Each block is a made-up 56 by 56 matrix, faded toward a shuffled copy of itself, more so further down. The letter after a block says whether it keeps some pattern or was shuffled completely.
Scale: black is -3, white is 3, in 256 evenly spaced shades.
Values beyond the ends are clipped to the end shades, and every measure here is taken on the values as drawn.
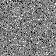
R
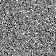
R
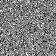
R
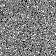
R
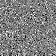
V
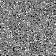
V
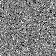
R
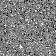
R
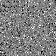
V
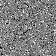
R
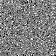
V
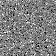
R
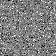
V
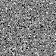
R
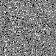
V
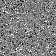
R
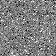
V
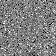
R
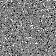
R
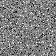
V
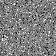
V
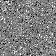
R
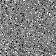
V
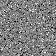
R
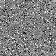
V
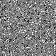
V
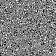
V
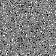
V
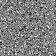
V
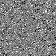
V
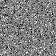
R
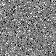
V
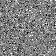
R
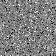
R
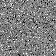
V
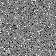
R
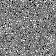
R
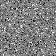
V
